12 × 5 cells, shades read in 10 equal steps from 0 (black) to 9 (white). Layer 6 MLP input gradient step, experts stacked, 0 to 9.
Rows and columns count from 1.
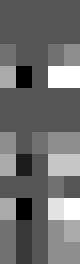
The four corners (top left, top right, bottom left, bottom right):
3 3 4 5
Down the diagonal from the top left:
3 3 3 9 3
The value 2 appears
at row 11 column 2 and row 12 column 2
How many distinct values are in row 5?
1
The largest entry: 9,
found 3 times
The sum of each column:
50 26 37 59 61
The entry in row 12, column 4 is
5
